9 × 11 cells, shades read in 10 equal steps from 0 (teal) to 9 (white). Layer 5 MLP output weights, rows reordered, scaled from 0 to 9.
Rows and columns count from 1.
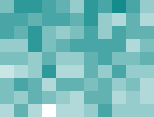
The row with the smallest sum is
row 1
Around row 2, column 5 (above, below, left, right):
3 5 2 3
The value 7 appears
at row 6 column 1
